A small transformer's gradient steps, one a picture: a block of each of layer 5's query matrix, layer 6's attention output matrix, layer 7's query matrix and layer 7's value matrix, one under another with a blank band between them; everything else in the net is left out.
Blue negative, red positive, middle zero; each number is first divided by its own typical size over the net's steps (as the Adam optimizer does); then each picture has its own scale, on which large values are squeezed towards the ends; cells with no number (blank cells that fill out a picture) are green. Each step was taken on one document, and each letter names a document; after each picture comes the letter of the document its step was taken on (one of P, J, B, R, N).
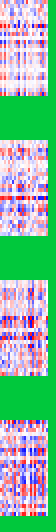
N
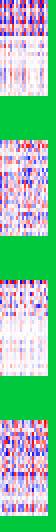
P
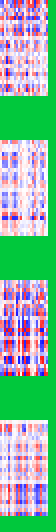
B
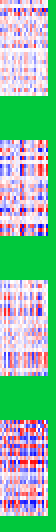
N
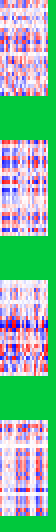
B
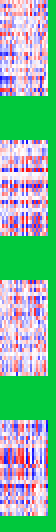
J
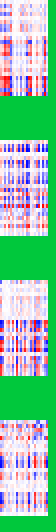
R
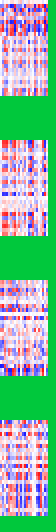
B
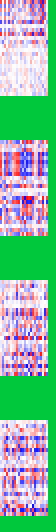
J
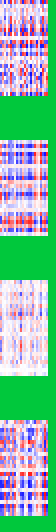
P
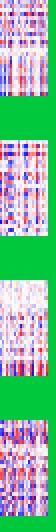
P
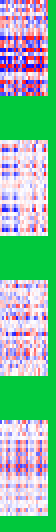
B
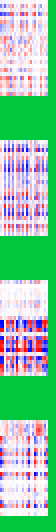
R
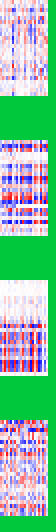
N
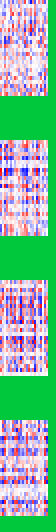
J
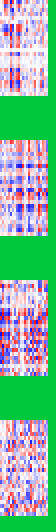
N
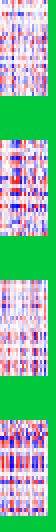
N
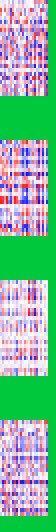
J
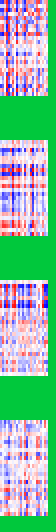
B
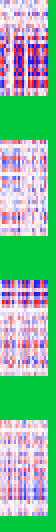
B
